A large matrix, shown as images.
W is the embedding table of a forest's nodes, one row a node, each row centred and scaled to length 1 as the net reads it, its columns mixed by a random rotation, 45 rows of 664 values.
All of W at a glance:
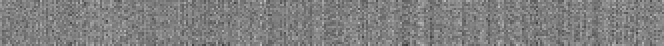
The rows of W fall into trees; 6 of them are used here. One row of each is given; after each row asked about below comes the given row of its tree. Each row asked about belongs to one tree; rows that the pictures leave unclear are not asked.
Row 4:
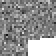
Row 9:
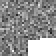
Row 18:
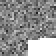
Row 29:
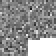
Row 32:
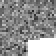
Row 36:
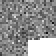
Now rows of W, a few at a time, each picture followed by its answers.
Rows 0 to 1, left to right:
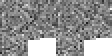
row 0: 32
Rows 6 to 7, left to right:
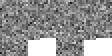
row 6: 32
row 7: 32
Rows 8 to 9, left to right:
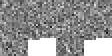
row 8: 29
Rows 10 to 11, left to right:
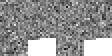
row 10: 18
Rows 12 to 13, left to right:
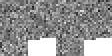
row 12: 4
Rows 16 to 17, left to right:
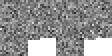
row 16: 9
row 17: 29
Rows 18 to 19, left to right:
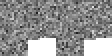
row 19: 29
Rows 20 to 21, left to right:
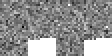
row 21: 9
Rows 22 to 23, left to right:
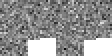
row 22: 32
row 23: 32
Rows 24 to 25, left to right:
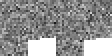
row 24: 4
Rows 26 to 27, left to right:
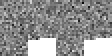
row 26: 36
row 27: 4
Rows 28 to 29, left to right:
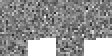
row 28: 32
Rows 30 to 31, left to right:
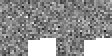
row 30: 9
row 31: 9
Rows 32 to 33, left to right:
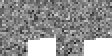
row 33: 18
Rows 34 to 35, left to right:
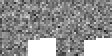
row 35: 9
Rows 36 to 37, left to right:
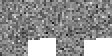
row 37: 29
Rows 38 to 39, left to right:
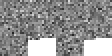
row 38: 36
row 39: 18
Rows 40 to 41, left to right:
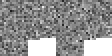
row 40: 29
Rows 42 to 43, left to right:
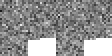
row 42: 32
